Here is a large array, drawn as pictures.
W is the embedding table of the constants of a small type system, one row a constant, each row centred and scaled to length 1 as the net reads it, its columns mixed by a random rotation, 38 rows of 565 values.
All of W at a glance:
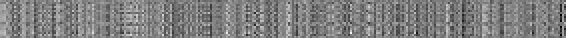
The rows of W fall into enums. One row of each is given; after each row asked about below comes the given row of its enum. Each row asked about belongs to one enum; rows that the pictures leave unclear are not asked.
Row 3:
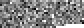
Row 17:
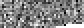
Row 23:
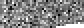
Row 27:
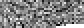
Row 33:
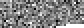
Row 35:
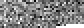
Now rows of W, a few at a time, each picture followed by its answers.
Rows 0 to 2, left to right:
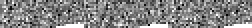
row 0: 23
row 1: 17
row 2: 23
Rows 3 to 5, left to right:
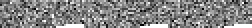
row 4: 27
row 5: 33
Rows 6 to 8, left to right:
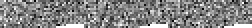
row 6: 35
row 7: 17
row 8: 33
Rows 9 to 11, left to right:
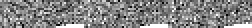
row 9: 27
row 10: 35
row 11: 23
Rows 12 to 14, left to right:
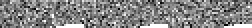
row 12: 3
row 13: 33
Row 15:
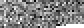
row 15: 35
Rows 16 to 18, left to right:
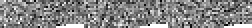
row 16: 35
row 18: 27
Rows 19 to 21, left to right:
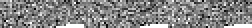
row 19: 33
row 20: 27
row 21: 35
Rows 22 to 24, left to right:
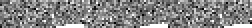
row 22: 3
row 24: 3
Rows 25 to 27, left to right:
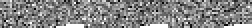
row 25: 33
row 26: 35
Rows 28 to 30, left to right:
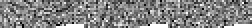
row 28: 27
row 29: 17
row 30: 33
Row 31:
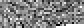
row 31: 27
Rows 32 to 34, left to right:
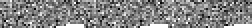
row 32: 33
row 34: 35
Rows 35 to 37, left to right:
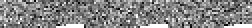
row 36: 3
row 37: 27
